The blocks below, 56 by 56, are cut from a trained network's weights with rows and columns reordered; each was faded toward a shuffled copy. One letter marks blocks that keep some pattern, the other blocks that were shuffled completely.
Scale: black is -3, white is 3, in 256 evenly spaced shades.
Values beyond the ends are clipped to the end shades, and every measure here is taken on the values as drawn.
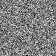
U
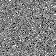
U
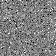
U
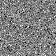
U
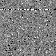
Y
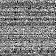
Y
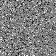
U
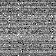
Y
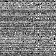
Y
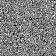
U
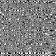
Y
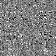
Y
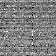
Y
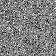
U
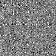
Y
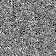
U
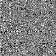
Y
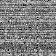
Y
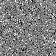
U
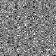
Y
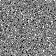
U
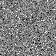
U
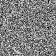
U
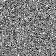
U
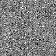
Y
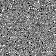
U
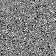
U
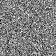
U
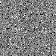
Y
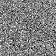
Y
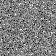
U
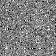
Y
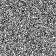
U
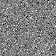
U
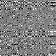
Y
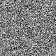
U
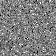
U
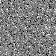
U
